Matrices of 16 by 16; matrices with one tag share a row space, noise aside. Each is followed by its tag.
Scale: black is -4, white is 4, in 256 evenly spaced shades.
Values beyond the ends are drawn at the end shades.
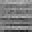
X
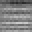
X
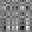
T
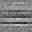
X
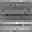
X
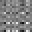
T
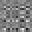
T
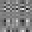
T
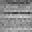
X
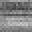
X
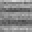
X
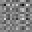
T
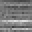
X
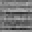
X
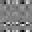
T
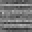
X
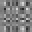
T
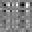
T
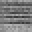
X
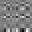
T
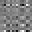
T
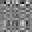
T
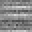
X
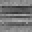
X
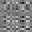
T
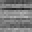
X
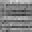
X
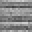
X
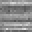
X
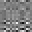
T
